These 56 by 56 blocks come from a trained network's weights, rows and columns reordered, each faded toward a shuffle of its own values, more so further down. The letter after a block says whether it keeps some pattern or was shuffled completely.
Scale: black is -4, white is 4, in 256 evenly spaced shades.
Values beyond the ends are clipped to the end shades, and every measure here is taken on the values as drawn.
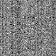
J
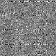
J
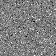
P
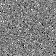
P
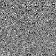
J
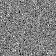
P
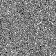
P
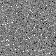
P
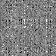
J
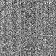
J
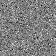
P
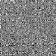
J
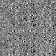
J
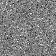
P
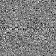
J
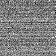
J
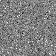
P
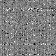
J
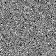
P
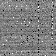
J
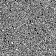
P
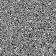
P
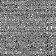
J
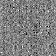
J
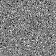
P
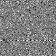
J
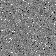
P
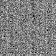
J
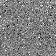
J
